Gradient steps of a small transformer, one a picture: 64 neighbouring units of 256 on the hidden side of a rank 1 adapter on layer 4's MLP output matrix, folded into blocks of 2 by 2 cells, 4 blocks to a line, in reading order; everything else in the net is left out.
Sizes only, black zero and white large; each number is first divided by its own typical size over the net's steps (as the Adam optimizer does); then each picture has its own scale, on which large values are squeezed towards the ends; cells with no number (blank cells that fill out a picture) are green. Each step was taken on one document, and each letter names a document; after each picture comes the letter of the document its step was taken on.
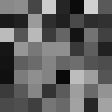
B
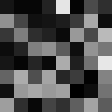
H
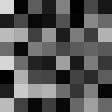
H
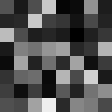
B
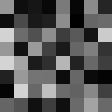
H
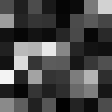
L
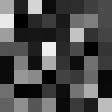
L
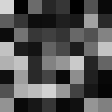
H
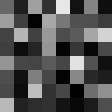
H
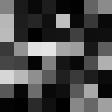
L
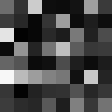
L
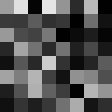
B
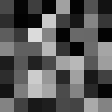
H
